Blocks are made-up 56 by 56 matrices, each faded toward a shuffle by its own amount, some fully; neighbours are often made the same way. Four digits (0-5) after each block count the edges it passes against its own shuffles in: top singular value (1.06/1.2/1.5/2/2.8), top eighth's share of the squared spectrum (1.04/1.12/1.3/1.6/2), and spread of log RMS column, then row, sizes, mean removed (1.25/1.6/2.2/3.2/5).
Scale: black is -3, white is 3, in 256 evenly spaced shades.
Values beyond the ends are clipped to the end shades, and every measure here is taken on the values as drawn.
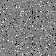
3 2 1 0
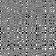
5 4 3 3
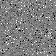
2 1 0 0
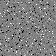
0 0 0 0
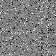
3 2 1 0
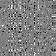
4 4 3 2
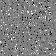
2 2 0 0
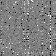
4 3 2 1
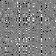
4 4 3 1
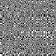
4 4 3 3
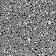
1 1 0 0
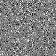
3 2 0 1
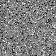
1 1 0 0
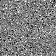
0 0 0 0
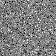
1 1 0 0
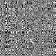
4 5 3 3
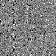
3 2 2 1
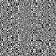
4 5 3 2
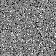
0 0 0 0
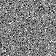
1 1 0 0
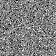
0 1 0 0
